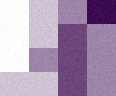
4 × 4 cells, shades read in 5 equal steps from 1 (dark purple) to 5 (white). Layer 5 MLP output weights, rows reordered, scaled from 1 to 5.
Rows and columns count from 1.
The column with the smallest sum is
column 3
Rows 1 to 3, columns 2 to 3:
4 3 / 4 2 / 3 2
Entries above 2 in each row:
3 3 3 3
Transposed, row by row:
5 5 5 4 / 4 4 3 4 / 3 2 2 2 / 1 3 3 3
